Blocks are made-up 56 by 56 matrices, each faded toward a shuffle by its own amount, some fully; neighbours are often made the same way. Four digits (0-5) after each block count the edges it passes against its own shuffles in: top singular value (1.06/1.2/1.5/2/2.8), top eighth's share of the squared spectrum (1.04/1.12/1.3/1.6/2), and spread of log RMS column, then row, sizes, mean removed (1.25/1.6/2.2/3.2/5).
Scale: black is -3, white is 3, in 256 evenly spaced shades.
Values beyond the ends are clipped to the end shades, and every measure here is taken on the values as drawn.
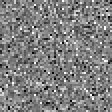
0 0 0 0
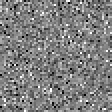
0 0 0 0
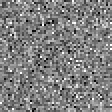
2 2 0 0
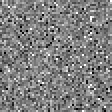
1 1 0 0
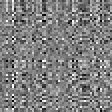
5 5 3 3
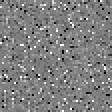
0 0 0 0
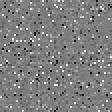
1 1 0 0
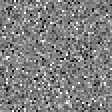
2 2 0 0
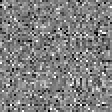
4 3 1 2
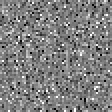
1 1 0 0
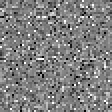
3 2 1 0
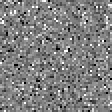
0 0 0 0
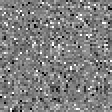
3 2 0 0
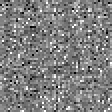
3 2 0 0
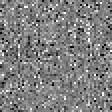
3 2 0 0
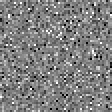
3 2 1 0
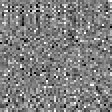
4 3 1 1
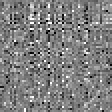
4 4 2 2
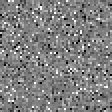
1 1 0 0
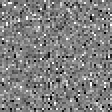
3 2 1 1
